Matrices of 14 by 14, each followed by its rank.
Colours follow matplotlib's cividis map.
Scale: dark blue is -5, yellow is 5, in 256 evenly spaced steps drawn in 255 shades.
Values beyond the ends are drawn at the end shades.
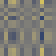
one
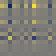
one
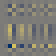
one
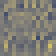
three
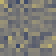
three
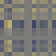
one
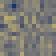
three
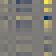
one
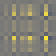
one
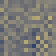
three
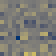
three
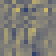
three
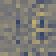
three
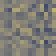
three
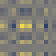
one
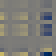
one
